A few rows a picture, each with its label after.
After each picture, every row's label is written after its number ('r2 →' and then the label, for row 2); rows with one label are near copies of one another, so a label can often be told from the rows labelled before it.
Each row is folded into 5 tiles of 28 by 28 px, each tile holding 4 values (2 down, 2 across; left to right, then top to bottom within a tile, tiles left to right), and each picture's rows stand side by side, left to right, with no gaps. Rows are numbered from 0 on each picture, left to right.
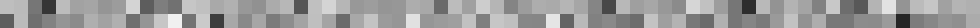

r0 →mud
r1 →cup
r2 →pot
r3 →pot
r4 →mud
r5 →mud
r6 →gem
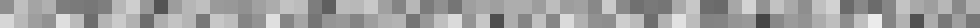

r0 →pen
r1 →pot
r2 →mud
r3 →cup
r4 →pen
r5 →gem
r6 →cup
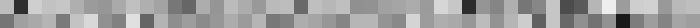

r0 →pot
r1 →mud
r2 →pot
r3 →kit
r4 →gem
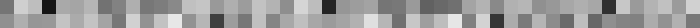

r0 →kit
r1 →cup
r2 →kit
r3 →cup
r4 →mud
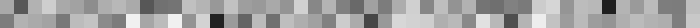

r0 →pot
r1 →cup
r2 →pen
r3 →pen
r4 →kit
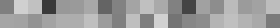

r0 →kit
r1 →mud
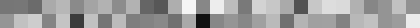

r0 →cup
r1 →gem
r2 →pot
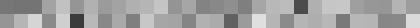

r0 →cup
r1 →pen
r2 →pot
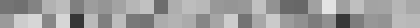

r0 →cup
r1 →pot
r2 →gem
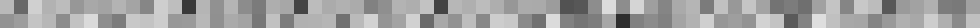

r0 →pot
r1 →kit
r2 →pot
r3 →pot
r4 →gem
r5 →pen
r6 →kit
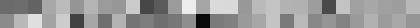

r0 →cup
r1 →gem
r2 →mud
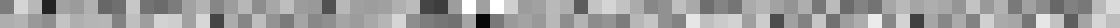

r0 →kit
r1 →cup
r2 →mud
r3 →gem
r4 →pot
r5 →cup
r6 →cup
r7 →pen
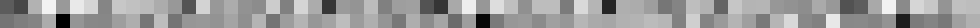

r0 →gem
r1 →mud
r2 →kit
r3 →gem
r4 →kit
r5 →pot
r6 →gem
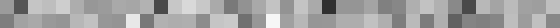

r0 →pot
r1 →pot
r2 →kit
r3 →mud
